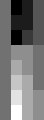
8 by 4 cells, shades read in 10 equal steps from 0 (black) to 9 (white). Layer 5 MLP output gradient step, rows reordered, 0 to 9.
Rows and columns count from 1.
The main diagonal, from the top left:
4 1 2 4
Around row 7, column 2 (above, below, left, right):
7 9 4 6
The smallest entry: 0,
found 2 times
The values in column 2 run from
0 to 9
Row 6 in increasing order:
4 4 6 7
